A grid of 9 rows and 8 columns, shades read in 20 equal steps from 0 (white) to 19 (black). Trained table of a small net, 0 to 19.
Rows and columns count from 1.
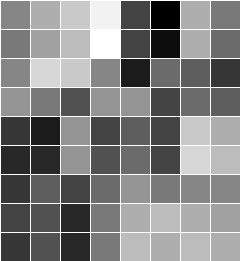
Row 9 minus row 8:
1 0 0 0 -1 1 -1 -1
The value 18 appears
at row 2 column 6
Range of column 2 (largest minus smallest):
14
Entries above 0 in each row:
8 7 8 8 8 8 8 8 8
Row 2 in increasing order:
0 5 6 7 10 11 14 18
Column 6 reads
19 18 11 14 14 14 10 5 6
